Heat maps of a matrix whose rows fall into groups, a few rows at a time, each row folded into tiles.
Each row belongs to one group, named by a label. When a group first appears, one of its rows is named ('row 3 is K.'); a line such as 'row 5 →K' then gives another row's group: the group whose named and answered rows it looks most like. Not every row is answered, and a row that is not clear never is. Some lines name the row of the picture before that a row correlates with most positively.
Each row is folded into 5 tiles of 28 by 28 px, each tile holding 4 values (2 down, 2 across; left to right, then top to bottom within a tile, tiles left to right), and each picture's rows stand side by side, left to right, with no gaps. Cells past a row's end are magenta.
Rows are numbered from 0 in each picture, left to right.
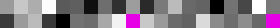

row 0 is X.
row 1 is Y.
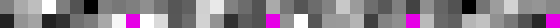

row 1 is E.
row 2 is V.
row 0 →X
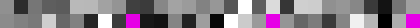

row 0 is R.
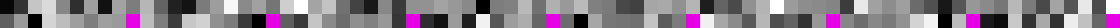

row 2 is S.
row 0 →Y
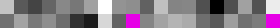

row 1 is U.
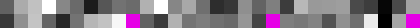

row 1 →S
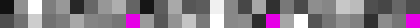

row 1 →R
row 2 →V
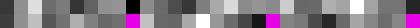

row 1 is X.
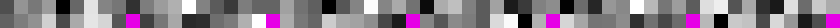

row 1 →X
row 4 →E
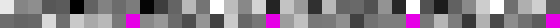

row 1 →E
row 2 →U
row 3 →E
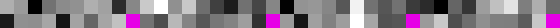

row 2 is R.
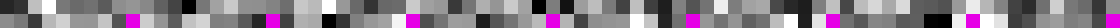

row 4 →R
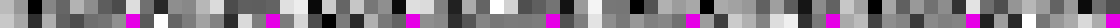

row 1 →V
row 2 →U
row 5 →R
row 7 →Y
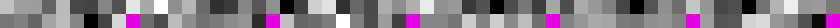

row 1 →S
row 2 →Y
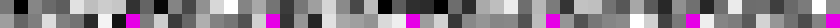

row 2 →Y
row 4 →R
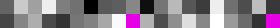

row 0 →X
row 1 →R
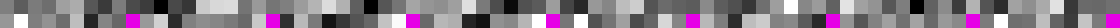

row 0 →V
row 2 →X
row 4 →V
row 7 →V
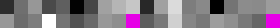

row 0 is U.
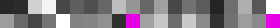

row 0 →Y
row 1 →U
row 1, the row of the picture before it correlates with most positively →0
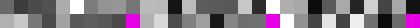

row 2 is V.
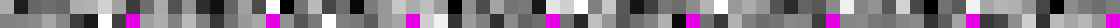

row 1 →U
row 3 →U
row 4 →S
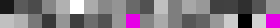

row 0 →E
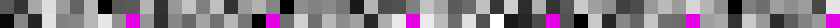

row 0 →Y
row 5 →U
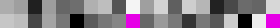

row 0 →U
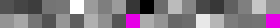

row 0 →E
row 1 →Y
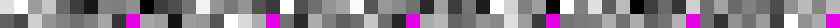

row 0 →S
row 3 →E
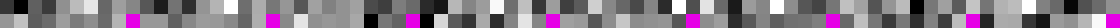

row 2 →V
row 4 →Y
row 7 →X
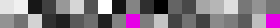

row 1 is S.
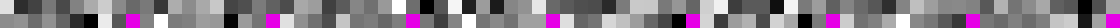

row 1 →V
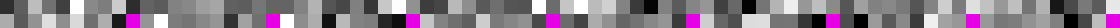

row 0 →R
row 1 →V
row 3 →Y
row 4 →S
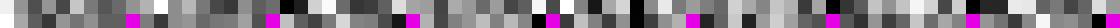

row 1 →S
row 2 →Y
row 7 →Y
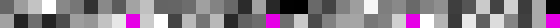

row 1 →V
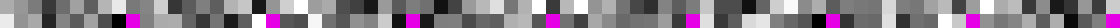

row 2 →S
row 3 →E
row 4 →S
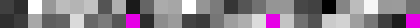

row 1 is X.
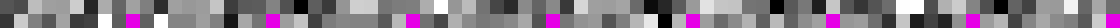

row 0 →V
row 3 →S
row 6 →E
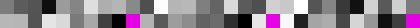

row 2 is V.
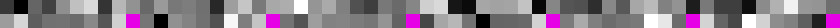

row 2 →S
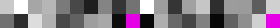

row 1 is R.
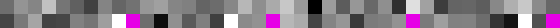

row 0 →X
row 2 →U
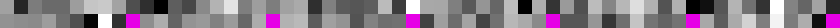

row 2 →U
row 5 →R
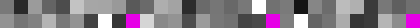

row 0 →R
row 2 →V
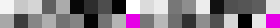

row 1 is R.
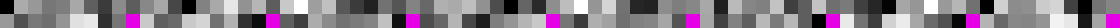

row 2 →S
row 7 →R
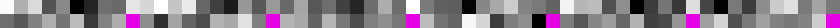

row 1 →S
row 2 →U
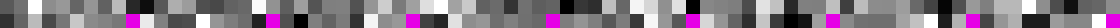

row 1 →Y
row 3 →S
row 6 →R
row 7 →X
